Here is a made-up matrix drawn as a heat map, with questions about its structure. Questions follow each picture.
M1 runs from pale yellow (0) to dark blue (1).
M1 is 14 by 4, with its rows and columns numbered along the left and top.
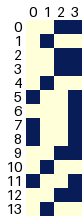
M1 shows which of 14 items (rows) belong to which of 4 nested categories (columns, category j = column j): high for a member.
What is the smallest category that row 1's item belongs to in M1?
1
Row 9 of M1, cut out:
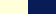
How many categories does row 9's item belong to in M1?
2
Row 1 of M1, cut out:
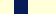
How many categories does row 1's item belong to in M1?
1
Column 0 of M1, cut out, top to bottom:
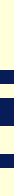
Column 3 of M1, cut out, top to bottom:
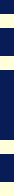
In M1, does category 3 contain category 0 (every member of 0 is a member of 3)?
yes
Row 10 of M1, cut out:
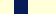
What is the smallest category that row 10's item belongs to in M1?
1
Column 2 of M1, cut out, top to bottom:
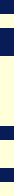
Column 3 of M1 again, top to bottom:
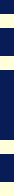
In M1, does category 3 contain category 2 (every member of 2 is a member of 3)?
yes
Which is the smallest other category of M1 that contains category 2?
3
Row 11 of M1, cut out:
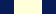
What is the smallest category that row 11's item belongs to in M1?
0
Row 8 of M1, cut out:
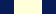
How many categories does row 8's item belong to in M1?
2
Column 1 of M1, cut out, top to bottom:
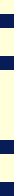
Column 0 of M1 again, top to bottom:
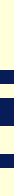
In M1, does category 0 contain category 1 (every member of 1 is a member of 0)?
no
